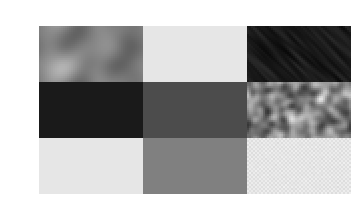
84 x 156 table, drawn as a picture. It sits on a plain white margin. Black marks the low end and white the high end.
It is made of 3 by 3 panels. Panel 1,1: middling, smooth. Panel 1,2: very high, flat. Panel 1,3: very low, slanting down to the right, faint in contrast. Panel 2,1: very low, flat. Panel 2,2: low, flat. Panel 2,3: middling, blotchy, strong in contrast. Panel 3,1: very high, flat. Panel 3,2: middling, flat. Panel 3,3: very high, checkered, faint in contrast.
